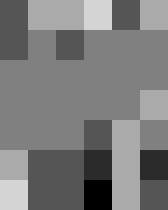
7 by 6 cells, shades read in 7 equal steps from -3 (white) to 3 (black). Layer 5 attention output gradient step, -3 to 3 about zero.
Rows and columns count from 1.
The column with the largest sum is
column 4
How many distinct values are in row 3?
1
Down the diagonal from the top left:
1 0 0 0 -1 2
